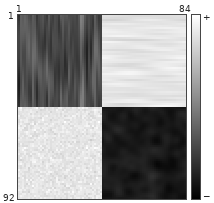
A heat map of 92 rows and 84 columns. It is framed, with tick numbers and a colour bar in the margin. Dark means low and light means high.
The table splits into 2 rows of 2 panels. Panel 1,1: low, streaked downward. Panel 1,2: very high, streaked across, faint in contrast. Panel 2,1: very high, fine-grained, faint in contrast. Panel 2,2: very low, blotchy, faint in contrast.
